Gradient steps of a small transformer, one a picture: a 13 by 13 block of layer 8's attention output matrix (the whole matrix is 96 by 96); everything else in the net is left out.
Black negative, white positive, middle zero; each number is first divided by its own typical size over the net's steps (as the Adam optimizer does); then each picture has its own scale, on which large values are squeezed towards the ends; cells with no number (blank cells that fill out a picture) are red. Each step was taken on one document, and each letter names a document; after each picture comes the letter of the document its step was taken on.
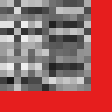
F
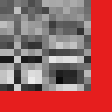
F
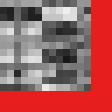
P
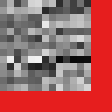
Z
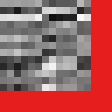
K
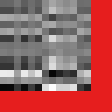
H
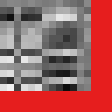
P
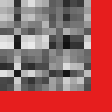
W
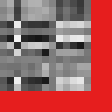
Z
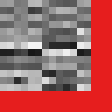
K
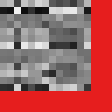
F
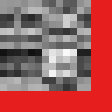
K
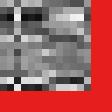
F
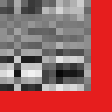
F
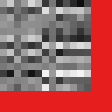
Z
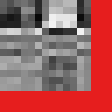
K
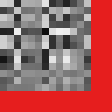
W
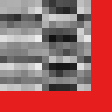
K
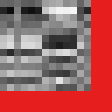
P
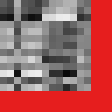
P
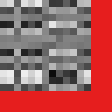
H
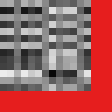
H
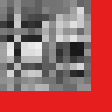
Z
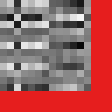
F
